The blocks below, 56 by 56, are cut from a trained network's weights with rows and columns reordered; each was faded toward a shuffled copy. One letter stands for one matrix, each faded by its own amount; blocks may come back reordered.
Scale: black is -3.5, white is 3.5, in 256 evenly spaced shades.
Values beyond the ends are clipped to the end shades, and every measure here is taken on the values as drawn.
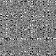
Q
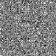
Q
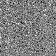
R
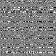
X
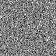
R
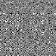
Q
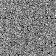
R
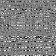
X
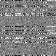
X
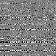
X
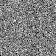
R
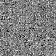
R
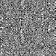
Q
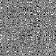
Q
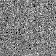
R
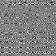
X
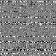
X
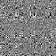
Q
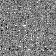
R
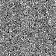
R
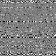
X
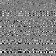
X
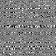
X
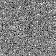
R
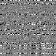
X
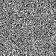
R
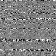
X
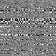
X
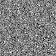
R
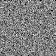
R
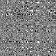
Q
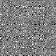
Q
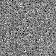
R
